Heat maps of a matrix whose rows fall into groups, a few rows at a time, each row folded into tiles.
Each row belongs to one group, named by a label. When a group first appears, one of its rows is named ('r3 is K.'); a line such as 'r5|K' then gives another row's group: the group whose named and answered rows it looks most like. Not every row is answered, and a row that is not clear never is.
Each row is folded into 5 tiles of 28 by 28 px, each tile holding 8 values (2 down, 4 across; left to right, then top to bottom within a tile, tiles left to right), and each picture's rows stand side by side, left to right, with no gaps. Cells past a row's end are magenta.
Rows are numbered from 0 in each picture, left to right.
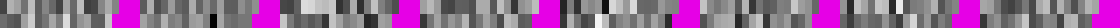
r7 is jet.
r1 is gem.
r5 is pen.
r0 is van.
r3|jet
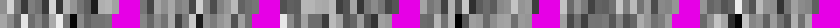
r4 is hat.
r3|pen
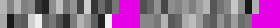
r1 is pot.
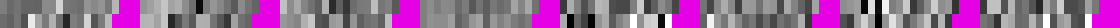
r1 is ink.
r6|pen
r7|van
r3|pen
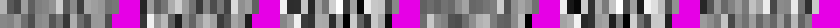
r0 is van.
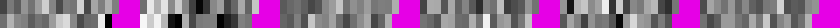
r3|van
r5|van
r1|ink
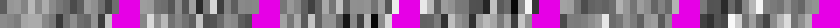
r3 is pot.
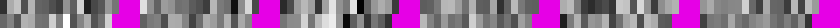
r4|jet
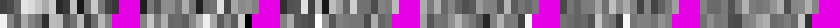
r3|hat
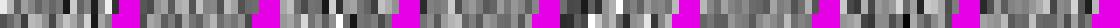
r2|gem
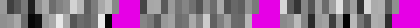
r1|van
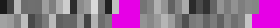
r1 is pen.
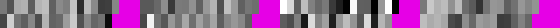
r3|ink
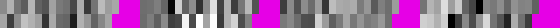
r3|ink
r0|gem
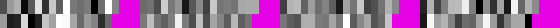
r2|van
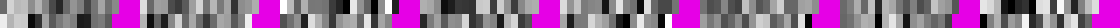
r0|ink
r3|jet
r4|hat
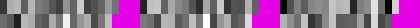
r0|van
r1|van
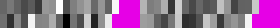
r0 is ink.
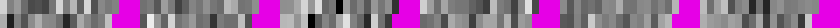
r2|ink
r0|hat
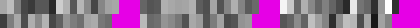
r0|jet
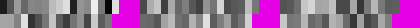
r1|van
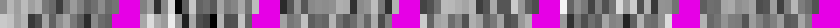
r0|ink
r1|gem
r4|hat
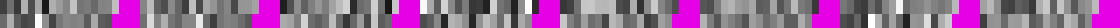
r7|jet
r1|gem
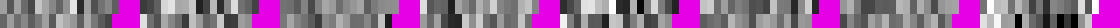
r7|ink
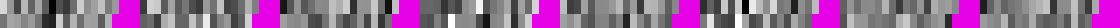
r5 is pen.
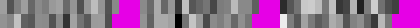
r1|pen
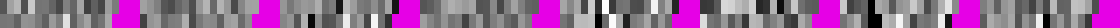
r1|jet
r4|pen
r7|pen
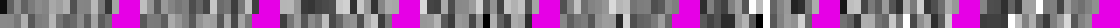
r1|pot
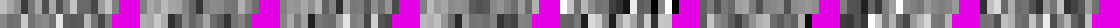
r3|ink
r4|pot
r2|ink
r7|van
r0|gem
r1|ink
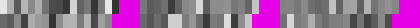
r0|pot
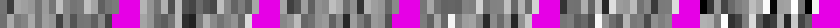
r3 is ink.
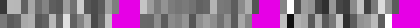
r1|pot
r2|gem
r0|van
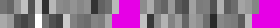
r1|gem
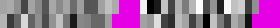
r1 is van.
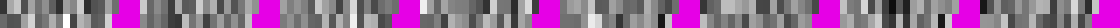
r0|van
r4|hat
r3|pot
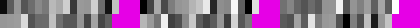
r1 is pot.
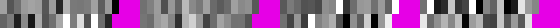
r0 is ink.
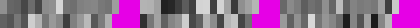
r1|jet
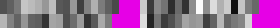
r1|hat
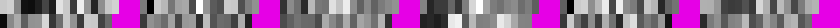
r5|jet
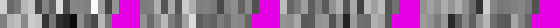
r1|pen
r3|ink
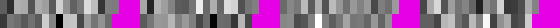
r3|van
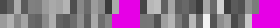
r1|van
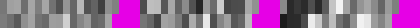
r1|van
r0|van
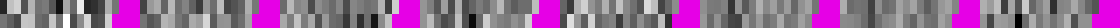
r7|pen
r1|van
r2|ink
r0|van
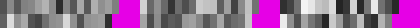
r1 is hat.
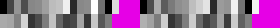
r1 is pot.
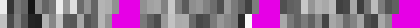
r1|hat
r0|hat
